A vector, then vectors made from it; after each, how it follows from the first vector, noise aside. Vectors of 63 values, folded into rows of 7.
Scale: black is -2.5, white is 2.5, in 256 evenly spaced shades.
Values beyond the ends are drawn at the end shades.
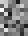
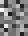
sign-scrambled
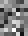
wrapped around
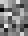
sign-scrambled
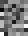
wrapped around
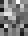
sign-scrambled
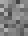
shrunk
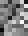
wrapped around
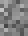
shrunk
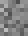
shrunk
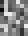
sign-scrambled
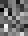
sign-scrambled
